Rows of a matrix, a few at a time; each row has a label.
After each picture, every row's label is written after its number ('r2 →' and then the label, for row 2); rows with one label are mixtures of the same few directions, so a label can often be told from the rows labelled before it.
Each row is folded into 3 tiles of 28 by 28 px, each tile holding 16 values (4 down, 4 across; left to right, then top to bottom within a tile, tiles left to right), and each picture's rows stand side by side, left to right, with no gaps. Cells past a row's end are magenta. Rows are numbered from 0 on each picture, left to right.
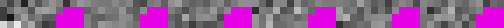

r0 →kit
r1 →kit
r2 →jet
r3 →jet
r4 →kit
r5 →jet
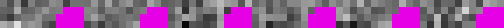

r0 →kit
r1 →kit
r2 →kit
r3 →kit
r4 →kit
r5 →jet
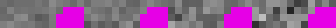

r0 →kit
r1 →kit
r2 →kit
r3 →kit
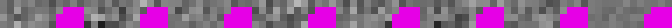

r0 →kit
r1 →kit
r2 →jet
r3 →kit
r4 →kit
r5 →kit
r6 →kit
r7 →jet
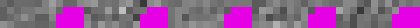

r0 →kit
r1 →kit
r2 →jet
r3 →jet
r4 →jet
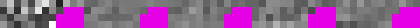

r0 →kit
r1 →jet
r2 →jet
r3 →jet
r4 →kit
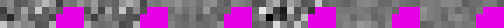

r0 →kit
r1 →kit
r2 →kit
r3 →jet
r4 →jet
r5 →kit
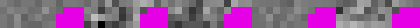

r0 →jet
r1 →kit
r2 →jet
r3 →jet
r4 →jet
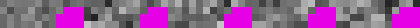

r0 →jet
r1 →kit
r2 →kit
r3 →kit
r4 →kit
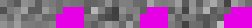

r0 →jet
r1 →jet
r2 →kit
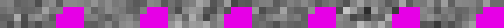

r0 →jet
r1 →kit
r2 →jet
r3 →jet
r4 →jet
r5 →kit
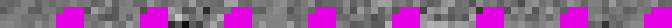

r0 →jet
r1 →jet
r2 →kit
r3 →jet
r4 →kit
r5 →jet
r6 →jet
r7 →kit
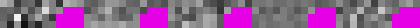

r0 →jet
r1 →jet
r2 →kit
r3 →jet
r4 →jet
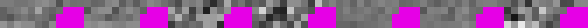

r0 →kit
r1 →jet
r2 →kit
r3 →jet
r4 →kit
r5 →jet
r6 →kit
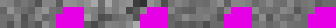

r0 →jet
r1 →kit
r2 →jet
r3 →jet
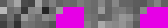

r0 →jet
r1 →kit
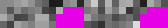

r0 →kit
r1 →kit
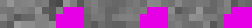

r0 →kit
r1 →jet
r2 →jet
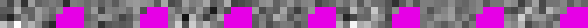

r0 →kit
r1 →kit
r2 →jet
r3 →jet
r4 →kit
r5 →jet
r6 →jet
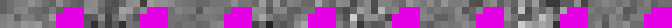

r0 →jet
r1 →jet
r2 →jet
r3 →kit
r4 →jet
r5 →kit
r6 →kit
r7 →jet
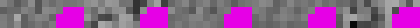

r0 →jet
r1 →kit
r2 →jet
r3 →jet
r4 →kit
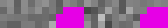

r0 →kit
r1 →jet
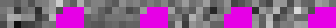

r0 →kit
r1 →jet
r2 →jet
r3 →jet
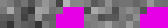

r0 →jet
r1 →jet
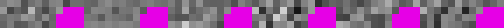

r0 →jet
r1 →jet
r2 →kit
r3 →jet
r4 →kit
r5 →jet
